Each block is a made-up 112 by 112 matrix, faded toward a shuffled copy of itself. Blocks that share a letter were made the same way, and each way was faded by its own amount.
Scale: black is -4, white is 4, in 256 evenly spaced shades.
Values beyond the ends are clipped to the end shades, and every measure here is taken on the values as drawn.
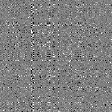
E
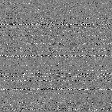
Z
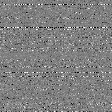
Z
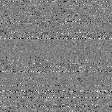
Z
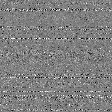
Z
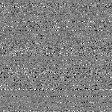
Z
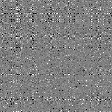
E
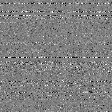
Z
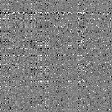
E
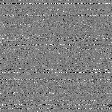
Z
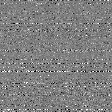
Z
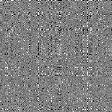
E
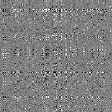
E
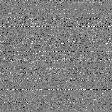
Z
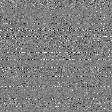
Z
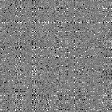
E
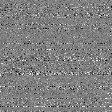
Z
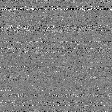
Z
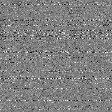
Z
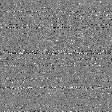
Z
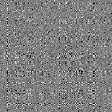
E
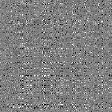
E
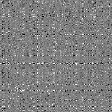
E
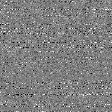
Z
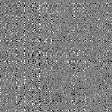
E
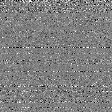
Z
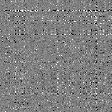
E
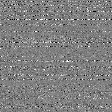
Z
